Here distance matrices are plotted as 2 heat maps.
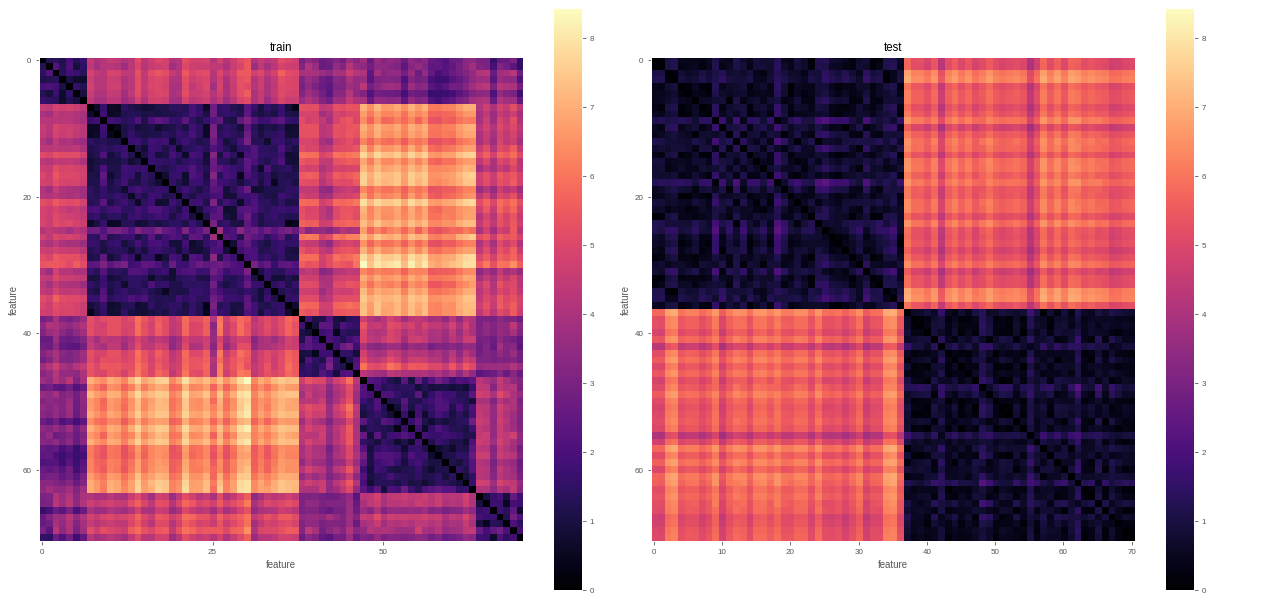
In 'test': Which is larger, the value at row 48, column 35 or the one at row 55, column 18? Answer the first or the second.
the first
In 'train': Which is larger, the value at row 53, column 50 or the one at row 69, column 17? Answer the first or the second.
the second
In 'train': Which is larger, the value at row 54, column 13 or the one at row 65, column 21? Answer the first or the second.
the first
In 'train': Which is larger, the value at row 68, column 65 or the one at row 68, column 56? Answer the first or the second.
the second
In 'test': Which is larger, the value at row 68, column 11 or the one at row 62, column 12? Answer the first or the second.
the second
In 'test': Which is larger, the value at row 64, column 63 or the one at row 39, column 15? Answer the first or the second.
the second
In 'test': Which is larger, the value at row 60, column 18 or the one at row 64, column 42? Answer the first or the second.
the first
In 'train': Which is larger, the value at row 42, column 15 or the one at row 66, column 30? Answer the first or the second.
the second
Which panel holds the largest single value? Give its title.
train
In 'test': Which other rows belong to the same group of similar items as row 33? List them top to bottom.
0, 1, 2, 3, 4, 5, 6, 7, 8, 9, 10, 11, 12, 13, 14, 15, 16, 17, 18, 19, 20, 21, 22, 23, 24, 25, 26, 27, 28, 29, 30, 31, 32, 34, 35, 36
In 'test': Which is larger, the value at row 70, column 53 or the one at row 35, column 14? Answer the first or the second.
the second
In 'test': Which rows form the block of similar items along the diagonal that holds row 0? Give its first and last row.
0 to 36
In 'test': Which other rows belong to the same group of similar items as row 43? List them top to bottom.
37, 38, 39, 40, 41, 42, 44, 45, 46, 47, 48, 49, 50, 51, 52, 53, 54, 55, 56, 57, 58, 59, 60, 61, 62, 63, 64, 65, 66, 67, 68, 69, 70
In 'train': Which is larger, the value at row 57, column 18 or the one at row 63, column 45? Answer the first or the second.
the first
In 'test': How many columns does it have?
71
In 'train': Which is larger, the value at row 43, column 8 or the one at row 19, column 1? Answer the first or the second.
the first
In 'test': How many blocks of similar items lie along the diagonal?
2
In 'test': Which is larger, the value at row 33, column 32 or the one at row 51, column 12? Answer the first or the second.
the second
